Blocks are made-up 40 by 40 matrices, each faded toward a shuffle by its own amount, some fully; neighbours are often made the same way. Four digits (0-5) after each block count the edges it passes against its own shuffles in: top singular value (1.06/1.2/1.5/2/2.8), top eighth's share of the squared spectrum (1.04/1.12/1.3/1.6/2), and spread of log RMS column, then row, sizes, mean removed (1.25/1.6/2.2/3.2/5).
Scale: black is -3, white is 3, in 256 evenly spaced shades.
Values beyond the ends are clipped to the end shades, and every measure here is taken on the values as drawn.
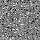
1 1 0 0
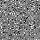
3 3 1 1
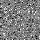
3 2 0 0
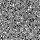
0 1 0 0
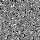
0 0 0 0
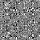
3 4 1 2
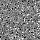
0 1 0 0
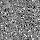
1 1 0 0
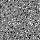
0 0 0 0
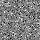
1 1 0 0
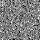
2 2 0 1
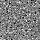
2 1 0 0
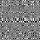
4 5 2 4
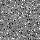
1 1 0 0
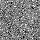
0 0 0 0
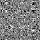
3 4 2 1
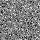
1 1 0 0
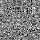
3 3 1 1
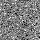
0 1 0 0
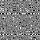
4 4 1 3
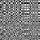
4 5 3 3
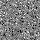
1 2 0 0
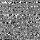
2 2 0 3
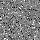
0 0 0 0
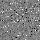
1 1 0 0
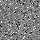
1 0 0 0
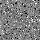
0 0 0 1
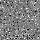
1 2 0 1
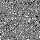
1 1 0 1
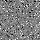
0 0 0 0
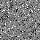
0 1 0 0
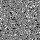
0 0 0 0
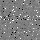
2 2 0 1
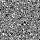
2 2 0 0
